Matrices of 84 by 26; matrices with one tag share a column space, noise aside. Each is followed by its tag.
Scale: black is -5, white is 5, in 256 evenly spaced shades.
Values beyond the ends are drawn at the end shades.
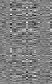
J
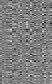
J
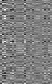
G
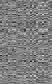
J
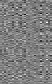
J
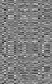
G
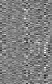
G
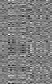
G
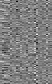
G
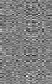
J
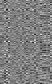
G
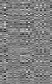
J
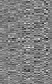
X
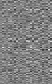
X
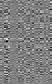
X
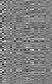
X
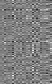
G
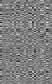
J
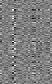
G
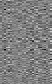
X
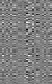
J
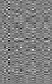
X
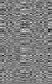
J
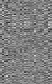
J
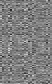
G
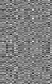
G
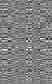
X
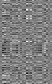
G
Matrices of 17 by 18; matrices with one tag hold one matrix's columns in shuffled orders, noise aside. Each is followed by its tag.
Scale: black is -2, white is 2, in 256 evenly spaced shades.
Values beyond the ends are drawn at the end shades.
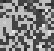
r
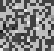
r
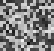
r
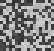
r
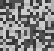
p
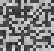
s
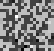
r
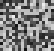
p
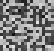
s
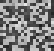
s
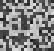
r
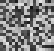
s
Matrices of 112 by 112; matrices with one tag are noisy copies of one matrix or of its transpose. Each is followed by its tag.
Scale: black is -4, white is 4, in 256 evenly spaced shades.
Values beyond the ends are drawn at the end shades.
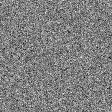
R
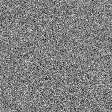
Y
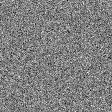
R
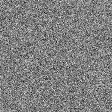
Y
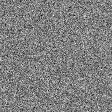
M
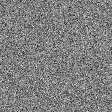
M
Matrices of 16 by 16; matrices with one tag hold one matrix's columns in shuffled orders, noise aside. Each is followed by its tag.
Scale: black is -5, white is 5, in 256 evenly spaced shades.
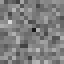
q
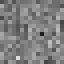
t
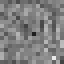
t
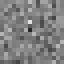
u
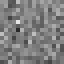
u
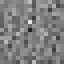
u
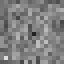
t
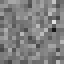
u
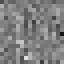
t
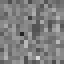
t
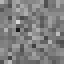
u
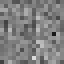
t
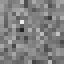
u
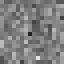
t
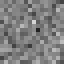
q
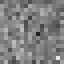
t
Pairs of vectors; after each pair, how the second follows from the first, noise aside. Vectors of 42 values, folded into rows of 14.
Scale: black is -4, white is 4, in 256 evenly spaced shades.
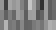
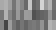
sign-scrambled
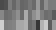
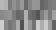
sign-scrambled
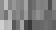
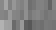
shrunk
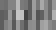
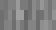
shrunk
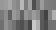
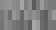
shrunk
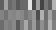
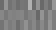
shrunk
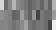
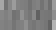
shrunk
